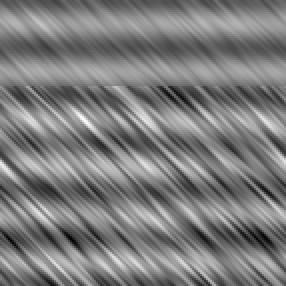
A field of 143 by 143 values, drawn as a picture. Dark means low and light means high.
Seam: horizontal, 30% of the way down, the top part calmer. Slope: none. Stripes: horizontal, repeating 6 times. Histogram: bell-shaped.
